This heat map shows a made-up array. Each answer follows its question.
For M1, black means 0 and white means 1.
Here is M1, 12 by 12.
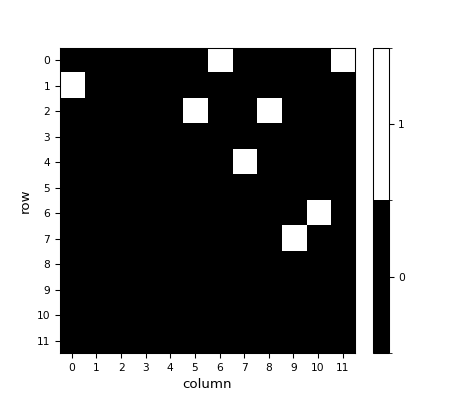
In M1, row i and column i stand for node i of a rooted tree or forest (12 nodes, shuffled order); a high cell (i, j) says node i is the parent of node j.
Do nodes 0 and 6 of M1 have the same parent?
no
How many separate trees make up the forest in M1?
4
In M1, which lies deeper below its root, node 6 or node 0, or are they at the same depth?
node 6
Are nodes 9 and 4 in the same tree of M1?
yes
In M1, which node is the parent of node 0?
1
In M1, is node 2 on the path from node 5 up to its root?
yes
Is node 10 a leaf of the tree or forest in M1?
yes
